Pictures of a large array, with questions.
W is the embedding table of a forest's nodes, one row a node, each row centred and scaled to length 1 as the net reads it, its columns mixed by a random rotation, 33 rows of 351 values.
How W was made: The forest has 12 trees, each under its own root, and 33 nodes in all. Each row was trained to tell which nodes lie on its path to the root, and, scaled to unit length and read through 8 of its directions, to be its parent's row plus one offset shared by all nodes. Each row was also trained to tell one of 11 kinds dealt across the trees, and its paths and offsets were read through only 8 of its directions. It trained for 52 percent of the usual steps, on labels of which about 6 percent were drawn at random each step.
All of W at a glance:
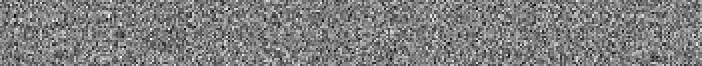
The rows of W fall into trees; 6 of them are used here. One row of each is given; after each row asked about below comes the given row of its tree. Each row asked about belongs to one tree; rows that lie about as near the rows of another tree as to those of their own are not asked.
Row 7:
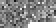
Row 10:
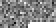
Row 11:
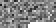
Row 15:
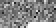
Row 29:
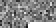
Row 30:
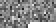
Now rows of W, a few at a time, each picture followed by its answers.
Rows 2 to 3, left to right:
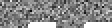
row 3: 7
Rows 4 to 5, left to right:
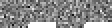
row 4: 30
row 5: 15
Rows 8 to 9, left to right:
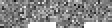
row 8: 7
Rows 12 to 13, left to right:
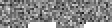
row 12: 11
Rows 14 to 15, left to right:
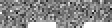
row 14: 15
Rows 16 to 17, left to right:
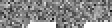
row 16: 30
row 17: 10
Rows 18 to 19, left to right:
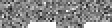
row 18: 30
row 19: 15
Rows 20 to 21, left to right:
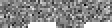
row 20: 30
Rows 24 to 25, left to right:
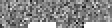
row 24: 29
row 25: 11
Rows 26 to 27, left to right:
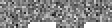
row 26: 11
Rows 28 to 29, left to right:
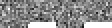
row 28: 11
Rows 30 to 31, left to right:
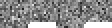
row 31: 15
